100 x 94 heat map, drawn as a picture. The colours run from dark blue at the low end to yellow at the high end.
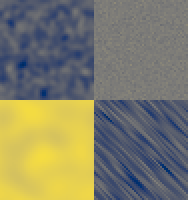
It is made of 2 by 2 panels. Panel 1,1: low, blotchy. Panel 1,2: middling, fine-grained, faint in contrast. Panel 2,1: very high, smooth, faint in contrast. Panel 2,2: low, slanting down to the right.
